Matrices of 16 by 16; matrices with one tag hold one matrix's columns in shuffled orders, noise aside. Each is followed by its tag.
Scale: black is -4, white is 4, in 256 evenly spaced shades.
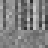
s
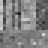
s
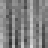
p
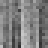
p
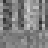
s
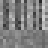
s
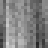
p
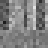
s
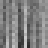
p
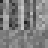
s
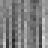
p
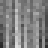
p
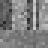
s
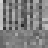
s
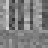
s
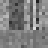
s
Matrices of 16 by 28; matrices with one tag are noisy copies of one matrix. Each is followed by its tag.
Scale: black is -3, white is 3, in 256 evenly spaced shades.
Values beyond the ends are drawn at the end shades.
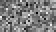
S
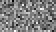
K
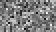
S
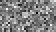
S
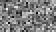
S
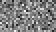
K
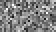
S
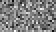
K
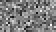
S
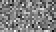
K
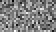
K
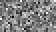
S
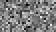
S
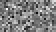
S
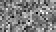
S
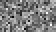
S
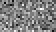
K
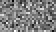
K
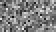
S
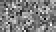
S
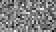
K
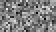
S
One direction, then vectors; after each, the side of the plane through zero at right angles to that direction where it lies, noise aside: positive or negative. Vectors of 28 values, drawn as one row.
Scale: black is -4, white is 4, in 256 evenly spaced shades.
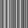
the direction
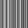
positive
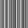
positive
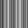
positive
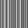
positive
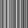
positive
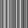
positive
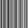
negative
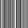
negative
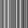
positive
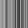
positive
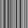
negative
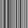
negative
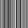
negative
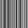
negative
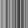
positive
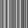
positive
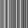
positive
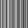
positive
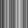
positive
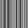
negative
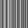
positive
